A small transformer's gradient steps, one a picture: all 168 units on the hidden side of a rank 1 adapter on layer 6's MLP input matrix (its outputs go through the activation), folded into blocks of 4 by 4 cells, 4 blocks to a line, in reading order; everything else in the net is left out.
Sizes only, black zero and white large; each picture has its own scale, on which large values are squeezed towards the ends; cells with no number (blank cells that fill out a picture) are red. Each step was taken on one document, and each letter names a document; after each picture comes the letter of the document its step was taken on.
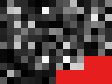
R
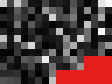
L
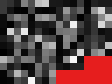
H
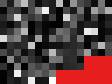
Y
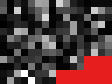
H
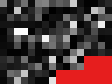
H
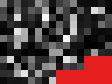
H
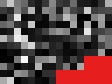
L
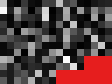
H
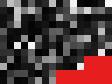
L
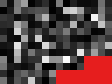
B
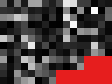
Y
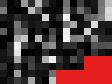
B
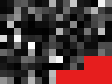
L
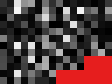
Y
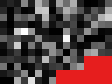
H
